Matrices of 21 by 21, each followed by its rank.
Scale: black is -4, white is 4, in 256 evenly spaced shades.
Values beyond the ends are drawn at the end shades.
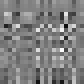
two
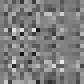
three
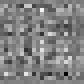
three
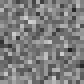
full rank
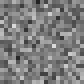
full rank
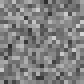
full rank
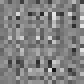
three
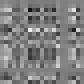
two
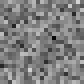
full rank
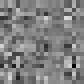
three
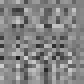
three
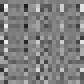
two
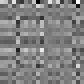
two
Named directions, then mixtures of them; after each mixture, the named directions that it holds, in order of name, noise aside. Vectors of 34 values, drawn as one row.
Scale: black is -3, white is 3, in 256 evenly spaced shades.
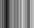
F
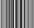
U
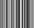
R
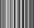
F, U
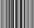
U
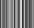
R, U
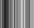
F, U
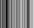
F, R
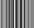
U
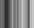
F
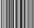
U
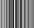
U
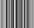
R, U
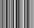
F, R, U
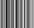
F, R, U
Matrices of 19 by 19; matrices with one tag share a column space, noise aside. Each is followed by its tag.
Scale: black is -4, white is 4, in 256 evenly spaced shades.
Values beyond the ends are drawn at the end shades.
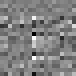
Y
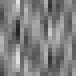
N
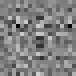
Y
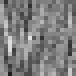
N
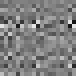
Y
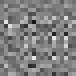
Y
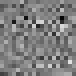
Y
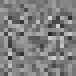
Y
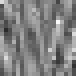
N
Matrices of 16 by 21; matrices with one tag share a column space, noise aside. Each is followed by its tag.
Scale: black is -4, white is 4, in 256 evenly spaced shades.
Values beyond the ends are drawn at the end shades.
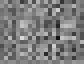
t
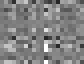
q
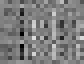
t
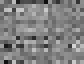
q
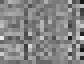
t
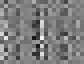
t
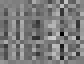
t
